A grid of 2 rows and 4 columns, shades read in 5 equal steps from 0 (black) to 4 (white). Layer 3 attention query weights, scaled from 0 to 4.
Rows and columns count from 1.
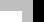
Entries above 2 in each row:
3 3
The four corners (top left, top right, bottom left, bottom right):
3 0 4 0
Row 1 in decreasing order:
3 3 3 0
